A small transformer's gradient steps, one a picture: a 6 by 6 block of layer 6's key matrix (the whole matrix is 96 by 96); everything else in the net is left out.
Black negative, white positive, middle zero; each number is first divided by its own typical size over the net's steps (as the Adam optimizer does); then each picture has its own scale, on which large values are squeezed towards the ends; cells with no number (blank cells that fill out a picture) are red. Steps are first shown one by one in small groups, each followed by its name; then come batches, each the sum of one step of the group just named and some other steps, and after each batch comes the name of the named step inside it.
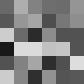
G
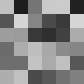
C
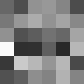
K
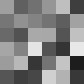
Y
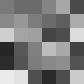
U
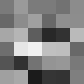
G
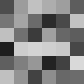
G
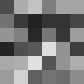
G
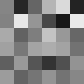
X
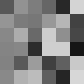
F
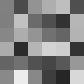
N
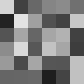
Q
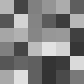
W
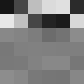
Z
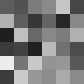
X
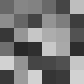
F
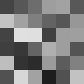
Z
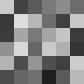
Q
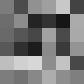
X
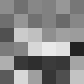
W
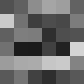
Z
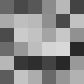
X
